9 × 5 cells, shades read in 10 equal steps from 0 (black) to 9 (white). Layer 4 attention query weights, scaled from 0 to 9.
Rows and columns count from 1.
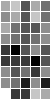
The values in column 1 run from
2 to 9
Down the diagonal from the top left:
6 6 3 4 3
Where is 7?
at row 1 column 2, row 2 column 4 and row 9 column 4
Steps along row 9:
down same up down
